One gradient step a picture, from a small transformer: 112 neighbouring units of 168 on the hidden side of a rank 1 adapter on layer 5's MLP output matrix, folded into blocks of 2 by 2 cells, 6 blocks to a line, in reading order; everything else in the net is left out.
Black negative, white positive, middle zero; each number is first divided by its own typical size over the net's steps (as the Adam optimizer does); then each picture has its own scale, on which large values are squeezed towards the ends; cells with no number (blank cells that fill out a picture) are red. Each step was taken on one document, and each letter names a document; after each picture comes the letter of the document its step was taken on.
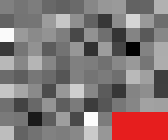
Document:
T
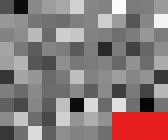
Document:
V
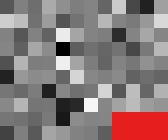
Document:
V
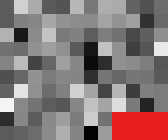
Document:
T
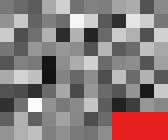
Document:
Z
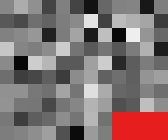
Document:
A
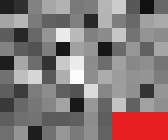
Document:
V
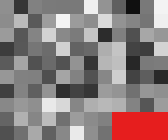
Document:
A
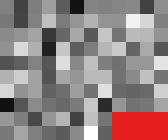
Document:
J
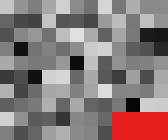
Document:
Z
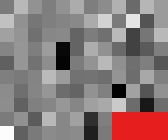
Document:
T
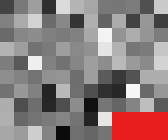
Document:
A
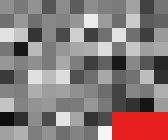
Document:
Z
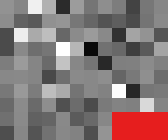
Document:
T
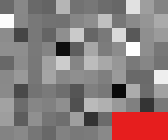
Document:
T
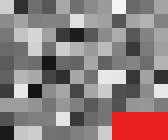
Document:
Z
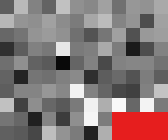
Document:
T
